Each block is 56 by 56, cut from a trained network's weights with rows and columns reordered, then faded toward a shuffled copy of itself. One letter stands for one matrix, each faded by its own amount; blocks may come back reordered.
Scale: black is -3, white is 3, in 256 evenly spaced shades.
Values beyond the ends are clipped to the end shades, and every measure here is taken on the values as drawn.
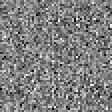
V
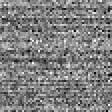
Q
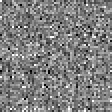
V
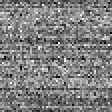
Q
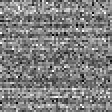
Q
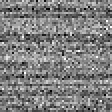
Q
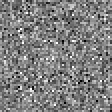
V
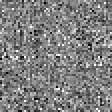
V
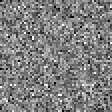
V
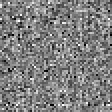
V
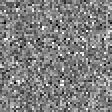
V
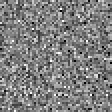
V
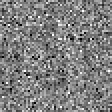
V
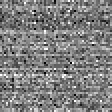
Q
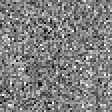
V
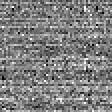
Q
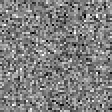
V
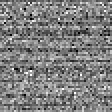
Q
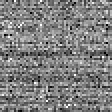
Q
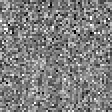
V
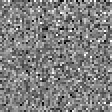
V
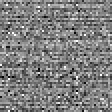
Q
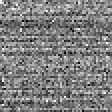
Q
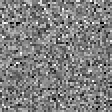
V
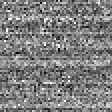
Q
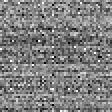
Q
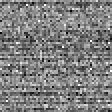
Q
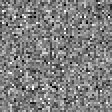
V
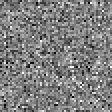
V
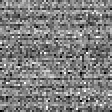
Q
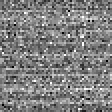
Q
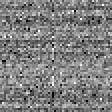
Q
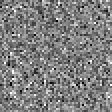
V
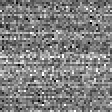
Q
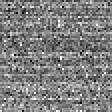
Q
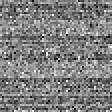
Q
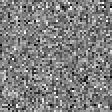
V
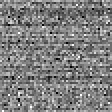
Q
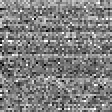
Q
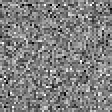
V
